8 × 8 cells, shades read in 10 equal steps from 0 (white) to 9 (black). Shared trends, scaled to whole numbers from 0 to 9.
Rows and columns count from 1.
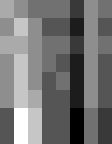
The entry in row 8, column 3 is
2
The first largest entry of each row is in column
6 6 6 6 6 6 6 6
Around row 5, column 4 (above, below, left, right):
5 6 4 5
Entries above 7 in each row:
0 1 0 1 1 1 1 1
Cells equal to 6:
16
